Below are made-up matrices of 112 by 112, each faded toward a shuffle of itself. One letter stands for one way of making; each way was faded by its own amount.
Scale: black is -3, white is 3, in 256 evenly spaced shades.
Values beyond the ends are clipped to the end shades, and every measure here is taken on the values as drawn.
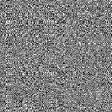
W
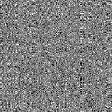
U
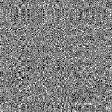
W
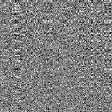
W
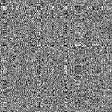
W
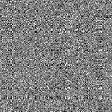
W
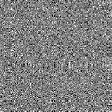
U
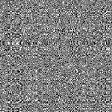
W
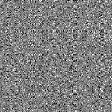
U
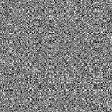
W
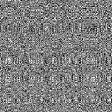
W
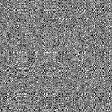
W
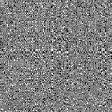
U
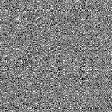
U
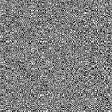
W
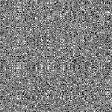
U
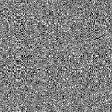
U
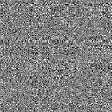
U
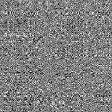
U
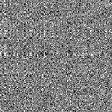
U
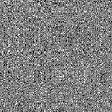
U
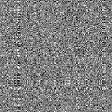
W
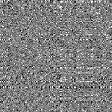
U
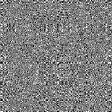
W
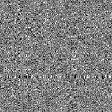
U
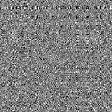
U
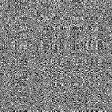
U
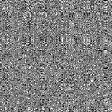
U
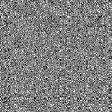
U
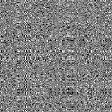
W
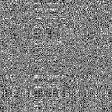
U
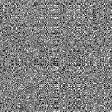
W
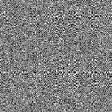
W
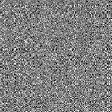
W
